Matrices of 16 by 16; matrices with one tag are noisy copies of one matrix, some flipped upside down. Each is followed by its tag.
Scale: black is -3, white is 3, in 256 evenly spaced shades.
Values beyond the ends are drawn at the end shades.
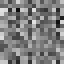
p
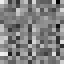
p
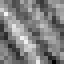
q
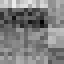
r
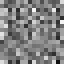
p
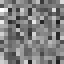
p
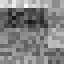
r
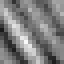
q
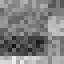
r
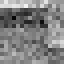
r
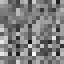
p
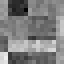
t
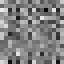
p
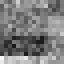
r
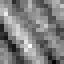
q
